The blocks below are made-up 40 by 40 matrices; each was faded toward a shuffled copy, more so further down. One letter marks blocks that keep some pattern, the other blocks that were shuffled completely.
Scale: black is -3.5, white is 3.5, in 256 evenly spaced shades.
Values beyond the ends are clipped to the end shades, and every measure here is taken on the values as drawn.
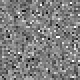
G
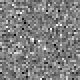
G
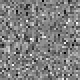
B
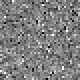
G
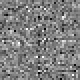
B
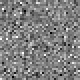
B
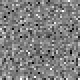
B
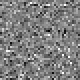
B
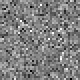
G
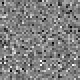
B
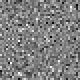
B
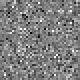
B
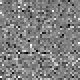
B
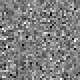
B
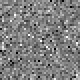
G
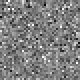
G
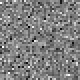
G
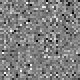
B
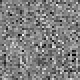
B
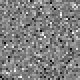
G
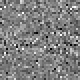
B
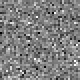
G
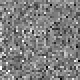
B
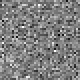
B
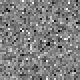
G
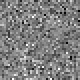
G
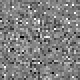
B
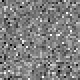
B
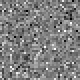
B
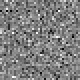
G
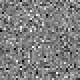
B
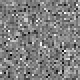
B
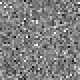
G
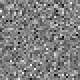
B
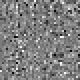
B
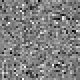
B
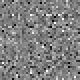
B
